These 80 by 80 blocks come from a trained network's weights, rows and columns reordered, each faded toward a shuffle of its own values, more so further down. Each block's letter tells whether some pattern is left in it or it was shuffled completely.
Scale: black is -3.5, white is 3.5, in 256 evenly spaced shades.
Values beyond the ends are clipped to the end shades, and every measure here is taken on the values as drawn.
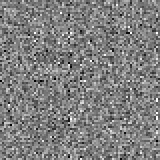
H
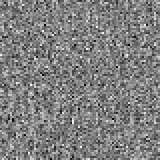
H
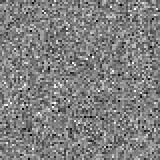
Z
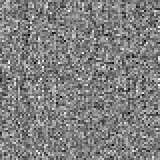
H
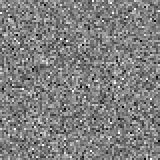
Z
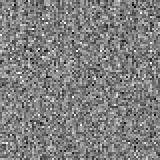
H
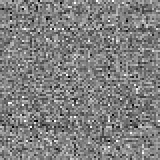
H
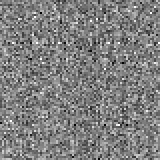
H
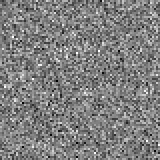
Z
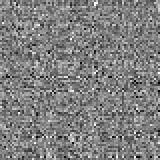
H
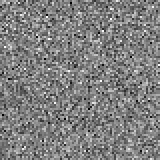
Z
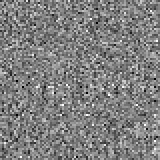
H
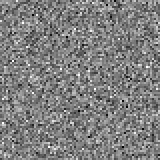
Z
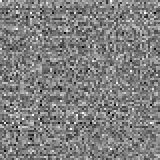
H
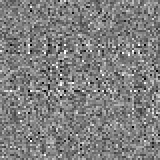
H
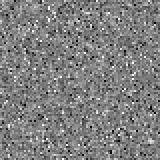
Z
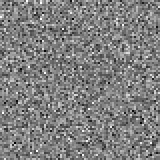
Z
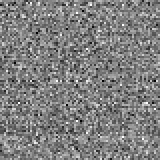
H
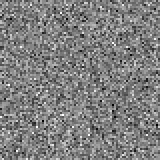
Z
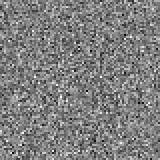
H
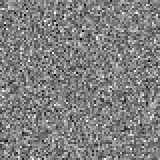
Z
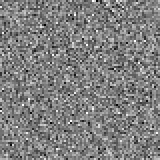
Z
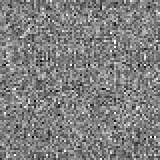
H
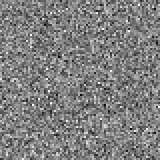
Z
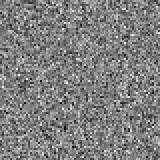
Z
